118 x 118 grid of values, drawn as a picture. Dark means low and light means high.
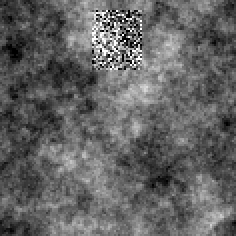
Stripes: none. Odd patch: rougher, in the top middle. Mirror symmetry: none. Grain: blotchy. Ninth with the highest average: top middle. Roughest part: top middle. Average level on the scale: 40%.
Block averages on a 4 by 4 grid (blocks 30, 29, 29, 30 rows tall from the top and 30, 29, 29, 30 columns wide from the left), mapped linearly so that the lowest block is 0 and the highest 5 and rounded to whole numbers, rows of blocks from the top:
0 5 4 2
0 2 5 2
1 4 2 1
2 4 2 3
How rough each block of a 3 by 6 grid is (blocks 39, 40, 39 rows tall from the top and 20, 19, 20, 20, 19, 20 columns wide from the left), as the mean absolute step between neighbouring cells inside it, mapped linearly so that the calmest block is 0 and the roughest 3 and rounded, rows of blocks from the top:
003300 / 000000 / 000000
